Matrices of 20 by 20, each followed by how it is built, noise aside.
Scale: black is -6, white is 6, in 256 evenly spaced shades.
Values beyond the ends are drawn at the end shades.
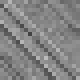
Toeplitz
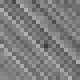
Toeplitz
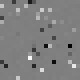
sparse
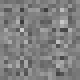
low rank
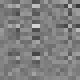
low rank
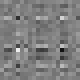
low rank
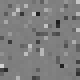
sparse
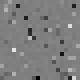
sparse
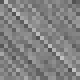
Toeplitz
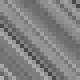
Toeplitz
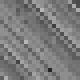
Toeplitz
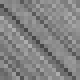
Toeplitz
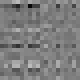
low rank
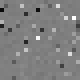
sparse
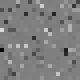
sparse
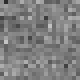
low rank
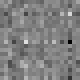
low rank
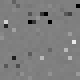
sparse
